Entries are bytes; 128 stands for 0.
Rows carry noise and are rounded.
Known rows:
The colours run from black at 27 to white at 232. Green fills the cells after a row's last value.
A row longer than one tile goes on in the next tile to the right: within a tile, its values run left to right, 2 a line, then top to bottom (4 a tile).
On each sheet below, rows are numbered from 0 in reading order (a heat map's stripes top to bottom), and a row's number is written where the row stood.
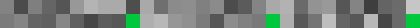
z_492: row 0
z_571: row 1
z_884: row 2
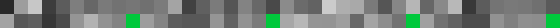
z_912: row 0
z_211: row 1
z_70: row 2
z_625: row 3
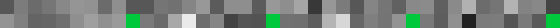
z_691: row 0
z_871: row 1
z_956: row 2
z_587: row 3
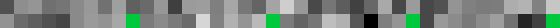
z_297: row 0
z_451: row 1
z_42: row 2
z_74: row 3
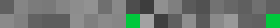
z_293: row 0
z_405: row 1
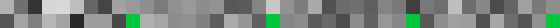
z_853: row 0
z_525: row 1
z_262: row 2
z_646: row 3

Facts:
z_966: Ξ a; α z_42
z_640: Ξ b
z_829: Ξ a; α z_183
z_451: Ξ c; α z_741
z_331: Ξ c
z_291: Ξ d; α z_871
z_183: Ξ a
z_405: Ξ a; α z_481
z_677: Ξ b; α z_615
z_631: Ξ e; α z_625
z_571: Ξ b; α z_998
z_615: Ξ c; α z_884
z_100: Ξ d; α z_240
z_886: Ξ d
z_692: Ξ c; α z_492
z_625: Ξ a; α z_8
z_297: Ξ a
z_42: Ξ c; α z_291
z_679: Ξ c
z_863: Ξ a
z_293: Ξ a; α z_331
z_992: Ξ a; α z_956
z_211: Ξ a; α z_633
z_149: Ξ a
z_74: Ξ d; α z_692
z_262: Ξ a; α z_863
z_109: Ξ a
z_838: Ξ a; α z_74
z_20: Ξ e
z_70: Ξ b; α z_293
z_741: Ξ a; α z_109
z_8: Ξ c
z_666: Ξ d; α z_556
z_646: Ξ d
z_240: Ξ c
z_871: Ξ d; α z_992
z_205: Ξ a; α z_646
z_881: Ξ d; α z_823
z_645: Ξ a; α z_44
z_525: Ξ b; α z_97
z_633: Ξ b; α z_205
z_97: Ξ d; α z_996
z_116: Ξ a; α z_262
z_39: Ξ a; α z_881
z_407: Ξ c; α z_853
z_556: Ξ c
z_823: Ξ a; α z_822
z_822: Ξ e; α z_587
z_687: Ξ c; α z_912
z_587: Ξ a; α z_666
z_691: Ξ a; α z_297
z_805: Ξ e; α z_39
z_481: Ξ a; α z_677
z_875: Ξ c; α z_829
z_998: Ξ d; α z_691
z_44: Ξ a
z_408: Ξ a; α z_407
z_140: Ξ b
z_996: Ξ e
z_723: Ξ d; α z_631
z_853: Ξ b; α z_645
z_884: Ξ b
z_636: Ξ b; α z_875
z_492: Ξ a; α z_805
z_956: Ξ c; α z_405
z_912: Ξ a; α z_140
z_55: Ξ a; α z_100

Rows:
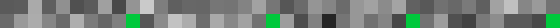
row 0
z_723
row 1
z_996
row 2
z_823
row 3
z_838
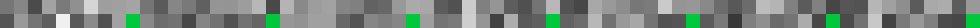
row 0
z_692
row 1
z_39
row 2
z_140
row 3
z_677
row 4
z_881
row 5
z_408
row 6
z_666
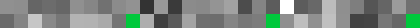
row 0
z_20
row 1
z_992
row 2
z_640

